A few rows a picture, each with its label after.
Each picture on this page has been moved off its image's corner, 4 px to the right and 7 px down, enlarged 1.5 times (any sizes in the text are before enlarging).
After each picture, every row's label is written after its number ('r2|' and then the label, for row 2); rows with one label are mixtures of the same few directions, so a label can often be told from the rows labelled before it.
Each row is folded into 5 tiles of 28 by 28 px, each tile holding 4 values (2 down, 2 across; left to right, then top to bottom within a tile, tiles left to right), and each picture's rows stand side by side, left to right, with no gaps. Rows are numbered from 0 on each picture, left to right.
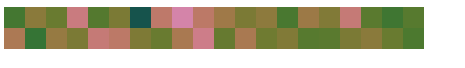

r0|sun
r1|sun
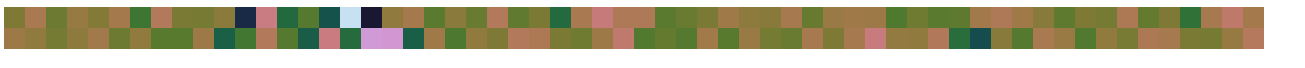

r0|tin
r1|tin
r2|sun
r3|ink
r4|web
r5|sun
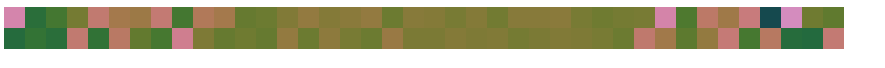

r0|ink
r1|ink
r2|sun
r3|tin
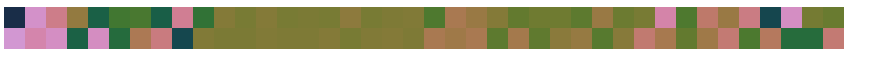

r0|ink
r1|tin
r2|ink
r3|tin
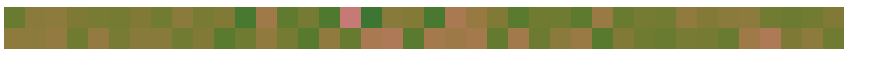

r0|ink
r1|tin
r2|ink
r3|web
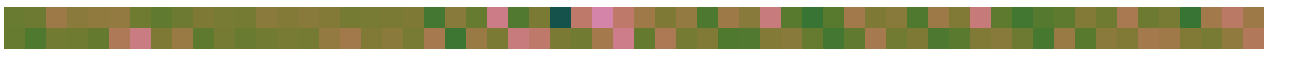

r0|web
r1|web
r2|sun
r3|sun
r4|sun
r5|sun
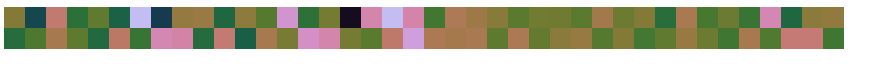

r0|tin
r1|sun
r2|ink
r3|tin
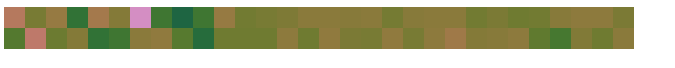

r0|sun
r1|ink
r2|web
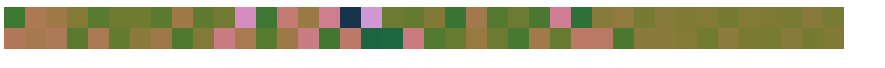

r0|ink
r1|tin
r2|tin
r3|ink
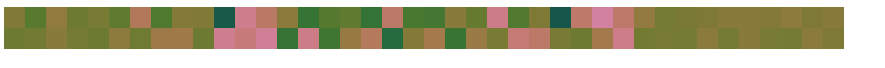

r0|tin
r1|ink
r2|sun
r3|ink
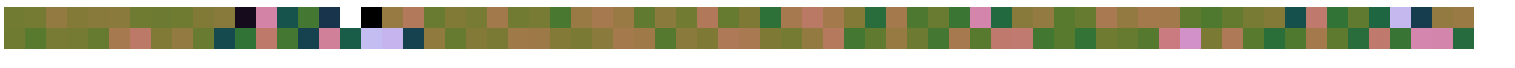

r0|web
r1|tin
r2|sun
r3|sun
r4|tin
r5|web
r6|tin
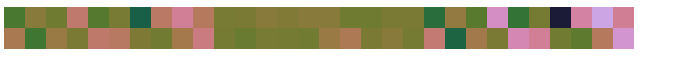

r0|sun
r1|web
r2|sun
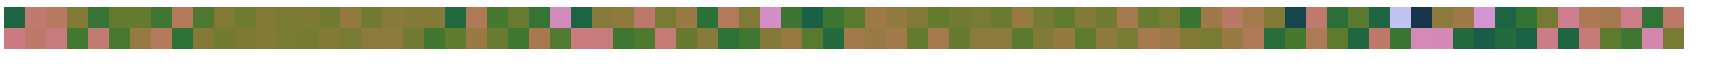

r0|ink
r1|tin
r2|tin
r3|sun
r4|ink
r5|sun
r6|tin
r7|ink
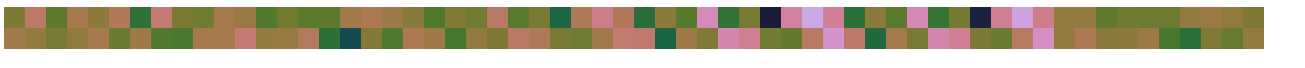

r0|tin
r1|web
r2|sun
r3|sun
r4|sun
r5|web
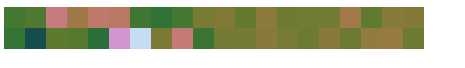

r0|web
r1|tin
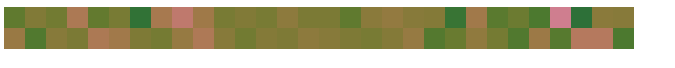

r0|sun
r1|sun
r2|tin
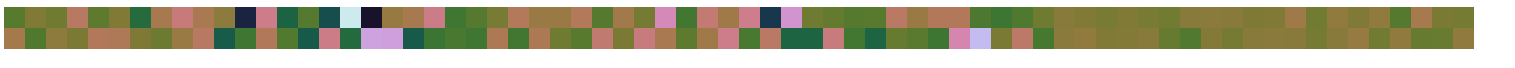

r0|sun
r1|tin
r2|ink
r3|tin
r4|web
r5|web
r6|tin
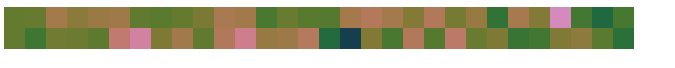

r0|web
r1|web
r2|sun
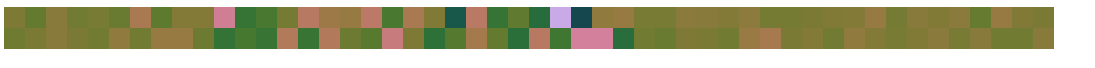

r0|tin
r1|ink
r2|tin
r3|web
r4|tin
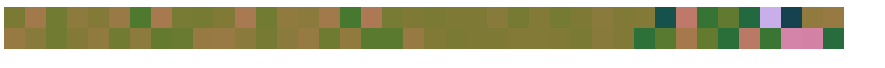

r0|tin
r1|tin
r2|sun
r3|tin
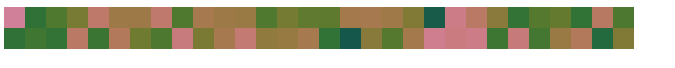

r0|ink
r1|web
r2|ink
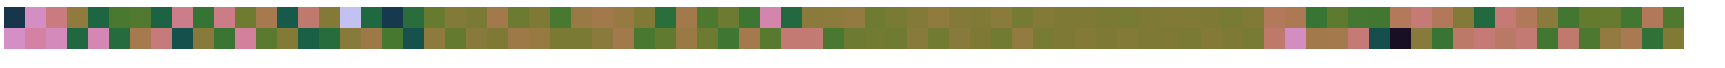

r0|ink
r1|sun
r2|sun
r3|tin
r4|ink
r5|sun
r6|web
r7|ink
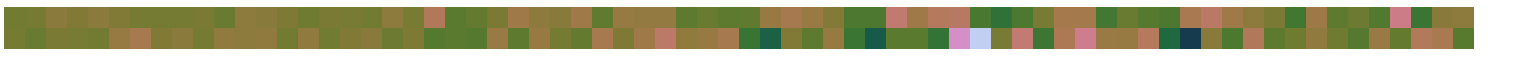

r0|web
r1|ink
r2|ink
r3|web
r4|web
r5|web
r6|tin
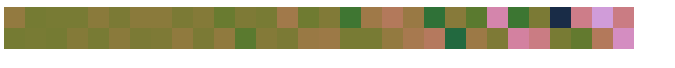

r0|ink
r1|sun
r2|sun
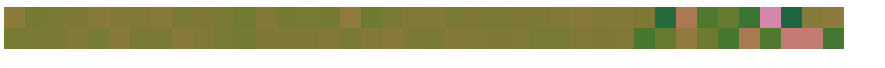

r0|ink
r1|tin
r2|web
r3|tin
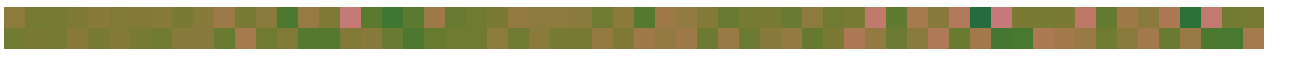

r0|ink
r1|sun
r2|ink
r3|ink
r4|tin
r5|tin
